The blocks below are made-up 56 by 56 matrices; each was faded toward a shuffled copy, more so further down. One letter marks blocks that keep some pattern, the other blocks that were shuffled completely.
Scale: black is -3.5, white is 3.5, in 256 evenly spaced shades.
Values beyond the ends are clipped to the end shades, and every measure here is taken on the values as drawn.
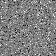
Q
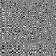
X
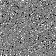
Q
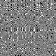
X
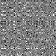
X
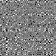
X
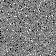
Q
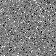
Q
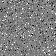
Q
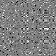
X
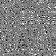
X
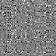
X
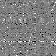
X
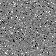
Q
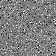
Q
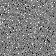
Q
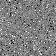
Q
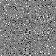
X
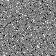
Q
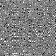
X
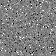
Q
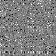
X
